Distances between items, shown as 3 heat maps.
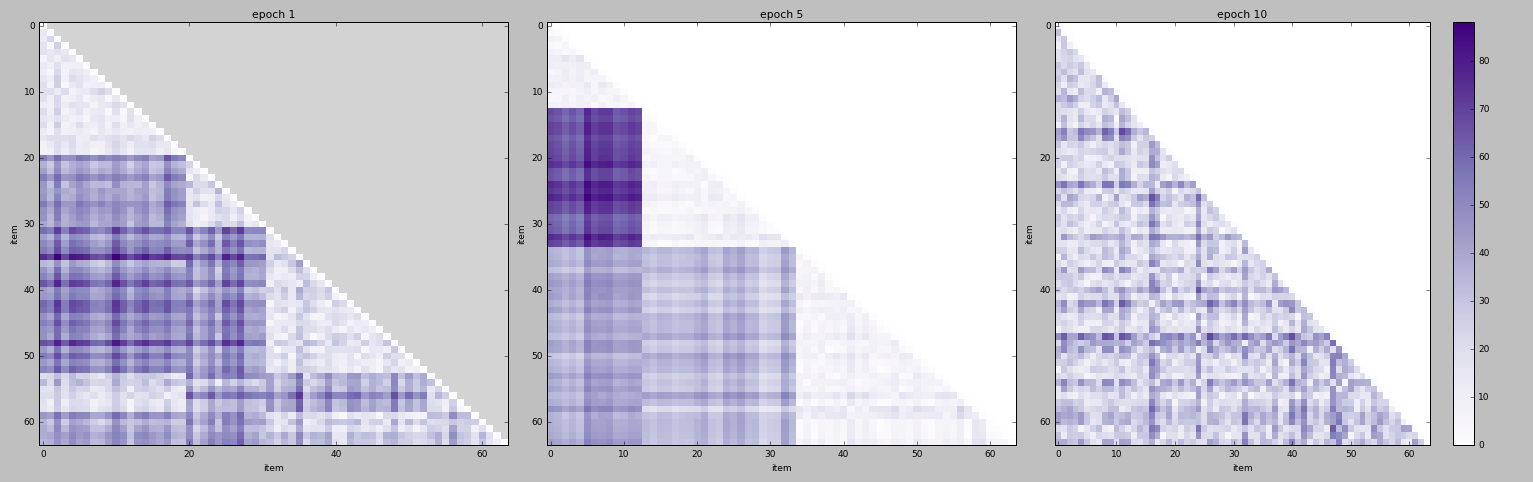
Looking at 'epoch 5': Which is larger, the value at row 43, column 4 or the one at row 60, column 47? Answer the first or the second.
the first
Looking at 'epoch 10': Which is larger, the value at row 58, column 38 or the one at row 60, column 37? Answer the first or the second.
the second
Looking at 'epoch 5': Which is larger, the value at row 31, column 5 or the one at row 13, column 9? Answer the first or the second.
the first
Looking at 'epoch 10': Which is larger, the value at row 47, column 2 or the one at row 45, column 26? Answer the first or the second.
the first
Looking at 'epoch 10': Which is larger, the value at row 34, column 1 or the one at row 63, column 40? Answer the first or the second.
the second
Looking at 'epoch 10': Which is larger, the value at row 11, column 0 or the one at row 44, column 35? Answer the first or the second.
the first
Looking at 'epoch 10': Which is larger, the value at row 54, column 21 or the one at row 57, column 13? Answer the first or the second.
the first
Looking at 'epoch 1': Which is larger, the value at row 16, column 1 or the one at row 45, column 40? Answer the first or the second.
the second
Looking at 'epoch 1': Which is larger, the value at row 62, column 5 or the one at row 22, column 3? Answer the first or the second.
the first
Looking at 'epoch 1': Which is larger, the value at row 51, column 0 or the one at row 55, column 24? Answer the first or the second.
the first
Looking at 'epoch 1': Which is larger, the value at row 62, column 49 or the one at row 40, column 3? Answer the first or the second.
the second
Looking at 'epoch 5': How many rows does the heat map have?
64
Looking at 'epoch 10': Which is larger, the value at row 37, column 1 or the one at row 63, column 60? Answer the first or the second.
the first
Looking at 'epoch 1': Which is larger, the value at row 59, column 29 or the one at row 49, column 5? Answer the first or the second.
the second
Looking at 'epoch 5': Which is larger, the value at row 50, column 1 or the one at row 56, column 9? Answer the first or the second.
the second
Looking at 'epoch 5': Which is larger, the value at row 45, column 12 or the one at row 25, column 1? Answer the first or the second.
the second
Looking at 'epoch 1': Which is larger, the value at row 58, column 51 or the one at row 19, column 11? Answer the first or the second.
the first
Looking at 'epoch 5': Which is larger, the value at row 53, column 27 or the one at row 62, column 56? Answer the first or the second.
the first
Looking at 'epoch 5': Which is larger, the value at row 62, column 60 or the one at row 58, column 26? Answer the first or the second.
the second
